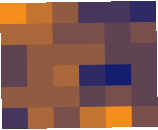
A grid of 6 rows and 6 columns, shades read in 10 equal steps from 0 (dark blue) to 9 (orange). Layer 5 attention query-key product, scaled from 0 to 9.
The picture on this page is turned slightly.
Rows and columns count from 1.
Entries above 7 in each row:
1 0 0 0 0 1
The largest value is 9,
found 2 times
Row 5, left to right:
5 5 5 3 4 3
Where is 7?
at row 1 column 2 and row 6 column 4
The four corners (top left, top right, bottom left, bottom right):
9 1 2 4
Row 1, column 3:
5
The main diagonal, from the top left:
9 6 5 1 4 4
